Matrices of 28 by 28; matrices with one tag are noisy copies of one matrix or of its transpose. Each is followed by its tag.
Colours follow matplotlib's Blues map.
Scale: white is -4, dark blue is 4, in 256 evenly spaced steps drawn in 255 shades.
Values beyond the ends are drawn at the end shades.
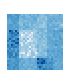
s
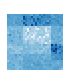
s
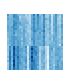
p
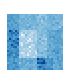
s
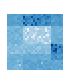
s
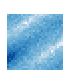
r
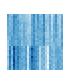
p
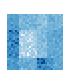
s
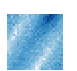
r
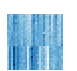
p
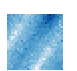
r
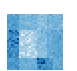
s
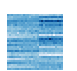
p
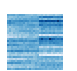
p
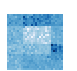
s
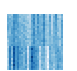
p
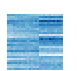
p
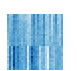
p
